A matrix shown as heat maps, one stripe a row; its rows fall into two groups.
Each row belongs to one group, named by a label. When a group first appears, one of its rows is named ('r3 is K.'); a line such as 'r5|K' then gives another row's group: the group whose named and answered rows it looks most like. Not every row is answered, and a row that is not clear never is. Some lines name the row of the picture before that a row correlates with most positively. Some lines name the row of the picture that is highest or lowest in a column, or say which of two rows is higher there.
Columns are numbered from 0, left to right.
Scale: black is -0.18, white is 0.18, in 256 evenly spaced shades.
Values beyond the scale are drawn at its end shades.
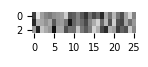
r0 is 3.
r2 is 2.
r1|3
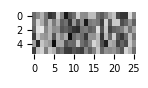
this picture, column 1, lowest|4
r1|3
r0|2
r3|3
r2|3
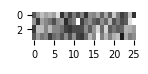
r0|3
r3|3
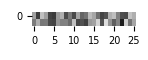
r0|2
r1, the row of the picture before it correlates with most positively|3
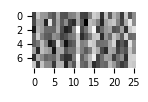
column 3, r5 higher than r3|Yes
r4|2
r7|2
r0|3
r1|3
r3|3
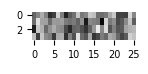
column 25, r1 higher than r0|No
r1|3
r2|3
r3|2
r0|2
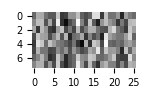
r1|2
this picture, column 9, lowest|3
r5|3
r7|2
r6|2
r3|3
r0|3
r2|2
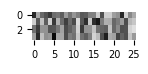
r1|2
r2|2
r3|2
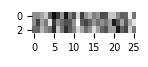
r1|2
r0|2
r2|2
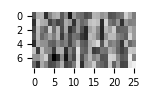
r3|3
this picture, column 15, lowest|5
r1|3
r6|2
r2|3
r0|3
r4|3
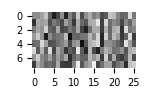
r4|3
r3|3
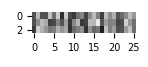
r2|3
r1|3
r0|3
